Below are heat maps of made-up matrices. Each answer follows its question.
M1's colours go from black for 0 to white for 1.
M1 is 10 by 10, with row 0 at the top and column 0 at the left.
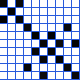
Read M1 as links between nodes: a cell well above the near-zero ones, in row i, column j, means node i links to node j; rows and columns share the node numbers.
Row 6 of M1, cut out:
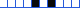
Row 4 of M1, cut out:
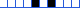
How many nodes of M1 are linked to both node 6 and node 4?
8
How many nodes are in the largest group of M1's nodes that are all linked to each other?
6
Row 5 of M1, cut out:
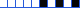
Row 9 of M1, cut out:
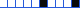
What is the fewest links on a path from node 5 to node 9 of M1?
2
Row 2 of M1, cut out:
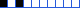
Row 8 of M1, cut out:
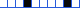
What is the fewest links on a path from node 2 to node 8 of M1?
1
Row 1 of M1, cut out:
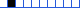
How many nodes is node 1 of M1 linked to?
9
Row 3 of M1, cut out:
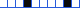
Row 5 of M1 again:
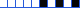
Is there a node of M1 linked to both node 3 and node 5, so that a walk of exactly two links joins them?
yes
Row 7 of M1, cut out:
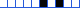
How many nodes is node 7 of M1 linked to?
8
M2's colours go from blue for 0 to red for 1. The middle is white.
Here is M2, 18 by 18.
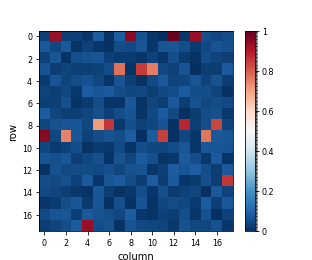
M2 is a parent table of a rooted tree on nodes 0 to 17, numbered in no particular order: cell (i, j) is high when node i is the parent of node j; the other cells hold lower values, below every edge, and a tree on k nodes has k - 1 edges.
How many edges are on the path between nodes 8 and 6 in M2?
1
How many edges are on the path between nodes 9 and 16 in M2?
3
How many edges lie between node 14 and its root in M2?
3
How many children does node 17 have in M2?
1
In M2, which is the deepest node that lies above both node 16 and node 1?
0
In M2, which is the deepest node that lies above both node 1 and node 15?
9
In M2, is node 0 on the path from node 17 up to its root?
yes
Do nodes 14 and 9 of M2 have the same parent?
no
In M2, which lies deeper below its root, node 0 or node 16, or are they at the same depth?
node 16
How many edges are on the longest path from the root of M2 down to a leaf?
6
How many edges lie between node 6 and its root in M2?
4
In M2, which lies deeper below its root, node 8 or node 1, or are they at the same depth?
the same depth
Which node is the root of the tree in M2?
3
